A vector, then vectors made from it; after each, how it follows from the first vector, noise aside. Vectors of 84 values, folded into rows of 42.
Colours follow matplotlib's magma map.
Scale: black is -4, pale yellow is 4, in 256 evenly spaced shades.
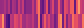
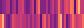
copied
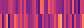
sign-scrambled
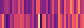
copied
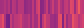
shrunk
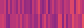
shrunk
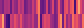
copied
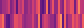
copied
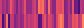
sign-scrambled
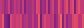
shrunk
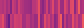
shrunk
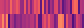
sign-scrambled
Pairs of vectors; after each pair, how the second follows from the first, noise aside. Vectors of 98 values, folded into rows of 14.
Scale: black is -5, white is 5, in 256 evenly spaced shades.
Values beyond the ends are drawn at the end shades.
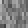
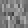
wrapped around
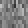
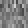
negated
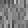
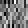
scaled up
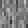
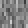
negated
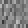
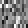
scaled up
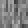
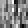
scaled up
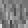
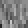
negated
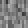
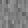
shrunk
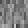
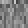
wrapped around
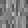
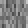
negated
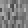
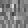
negated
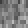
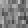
negated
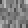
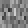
wrapped around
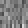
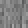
shrunk
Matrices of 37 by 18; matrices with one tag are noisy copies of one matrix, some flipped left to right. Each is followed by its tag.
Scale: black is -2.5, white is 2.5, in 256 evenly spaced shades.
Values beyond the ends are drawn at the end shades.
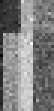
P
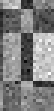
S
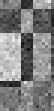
S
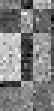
S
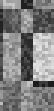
S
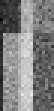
P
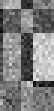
S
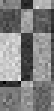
S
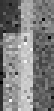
P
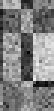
S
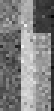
P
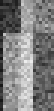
P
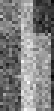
P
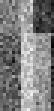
P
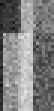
P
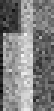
P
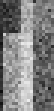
P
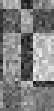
S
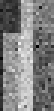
P
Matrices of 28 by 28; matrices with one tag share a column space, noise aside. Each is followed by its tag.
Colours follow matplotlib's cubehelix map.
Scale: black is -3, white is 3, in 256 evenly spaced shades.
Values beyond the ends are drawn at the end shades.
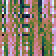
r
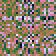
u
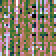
r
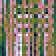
r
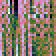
r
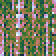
r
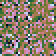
u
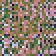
u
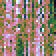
r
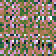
u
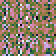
u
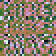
u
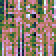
r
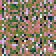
u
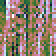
r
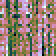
r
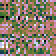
u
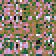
u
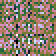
u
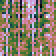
r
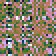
u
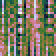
r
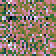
u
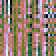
r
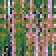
r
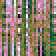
r
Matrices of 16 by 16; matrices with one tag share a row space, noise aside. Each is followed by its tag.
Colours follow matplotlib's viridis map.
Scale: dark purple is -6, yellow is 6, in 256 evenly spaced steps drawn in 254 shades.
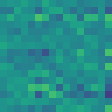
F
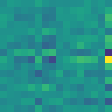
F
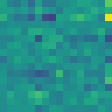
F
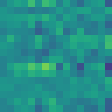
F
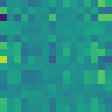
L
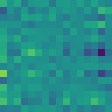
L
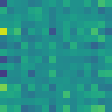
L
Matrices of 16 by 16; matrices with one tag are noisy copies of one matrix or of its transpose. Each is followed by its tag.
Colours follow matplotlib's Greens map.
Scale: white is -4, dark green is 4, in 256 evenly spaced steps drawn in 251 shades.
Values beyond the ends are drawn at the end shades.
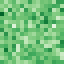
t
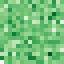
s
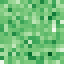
s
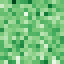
t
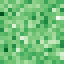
t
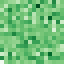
s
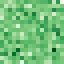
s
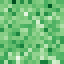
t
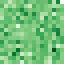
s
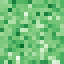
t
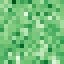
t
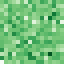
s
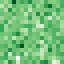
t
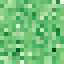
s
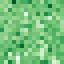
t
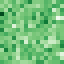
t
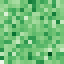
s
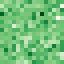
t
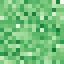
s
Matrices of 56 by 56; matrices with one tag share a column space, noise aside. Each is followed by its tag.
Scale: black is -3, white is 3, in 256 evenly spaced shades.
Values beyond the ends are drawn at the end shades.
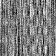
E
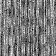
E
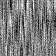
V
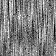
V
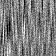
V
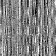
E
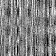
E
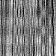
E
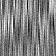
V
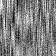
V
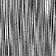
V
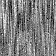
V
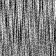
V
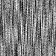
V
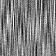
V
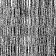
E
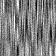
V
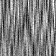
V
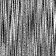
V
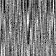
V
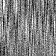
V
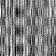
E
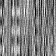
E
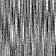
V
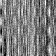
E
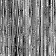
E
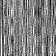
E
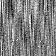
V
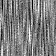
V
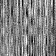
E
